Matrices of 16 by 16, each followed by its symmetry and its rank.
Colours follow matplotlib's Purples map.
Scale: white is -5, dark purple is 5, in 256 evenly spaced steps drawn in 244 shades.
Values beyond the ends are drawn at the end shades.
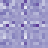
antisymmetric, rank two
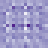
antisymmetric, rank two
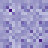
symmetric, rank three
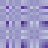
symmetric, rank one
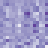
neither, rank three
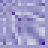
symmetric, rank three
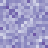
symmetric, full rank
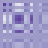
symmetric, rank one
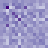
symmetric, rank three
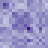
symmetric, rank three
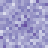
symmetric, full rank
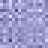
antisymmetric, rank two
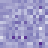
neither, rank three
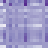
antisymmetric, rank two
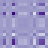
symmetric, rank one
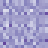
neither, rank three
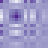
symmetric, rank one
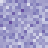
symmetric, full rank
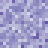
symmetric, full rank
